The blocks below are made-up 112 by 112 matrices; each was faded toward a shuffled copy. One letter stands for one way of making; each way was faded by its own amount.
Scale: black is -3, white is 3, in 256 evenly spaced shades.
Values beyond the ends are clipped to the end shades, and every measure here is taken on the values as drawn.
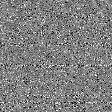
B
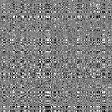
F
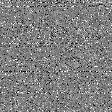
B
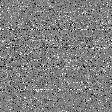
B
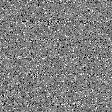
B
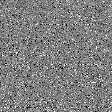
B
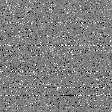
B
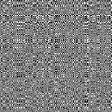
F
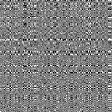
F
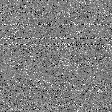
B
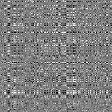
F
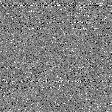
B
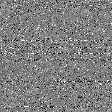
B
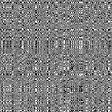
F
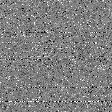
B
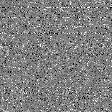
B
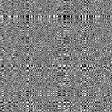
F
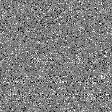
B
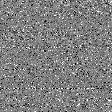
B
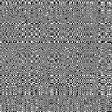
F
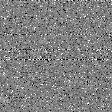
B
